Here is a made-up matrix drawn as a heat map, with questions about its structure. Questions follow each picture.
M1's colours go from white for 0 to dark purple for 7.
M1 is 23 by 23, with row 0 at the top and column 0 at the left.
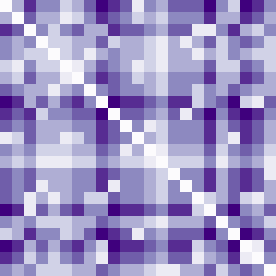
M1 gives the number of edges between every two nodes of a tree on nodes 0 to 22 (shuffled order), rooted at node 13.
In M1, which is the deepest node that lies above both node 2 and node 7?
4
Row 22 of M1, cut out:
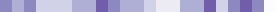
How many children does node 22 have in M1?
1
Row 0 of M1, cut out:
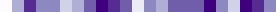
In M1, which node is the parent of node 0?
11
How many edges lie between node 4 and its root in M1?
1
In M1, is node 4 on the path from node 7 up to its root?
yes
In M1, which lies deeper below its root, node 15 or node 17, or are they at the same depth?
node 17
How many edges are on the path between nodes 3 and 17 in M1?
5
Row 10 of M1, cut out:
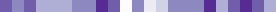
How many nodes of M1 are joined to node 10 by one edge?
1
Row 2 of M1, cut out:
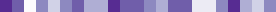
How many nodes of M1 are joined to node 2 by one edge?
2
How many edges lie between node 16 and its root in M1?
2
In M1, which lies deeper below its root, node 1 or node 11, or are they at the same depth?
the same depth
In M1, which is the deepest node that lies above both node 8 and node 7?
4
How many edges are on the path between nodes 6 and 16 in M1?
4
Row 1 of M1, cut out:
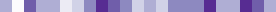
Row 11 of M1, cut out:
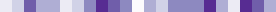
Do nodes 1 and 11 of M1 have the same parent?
yes
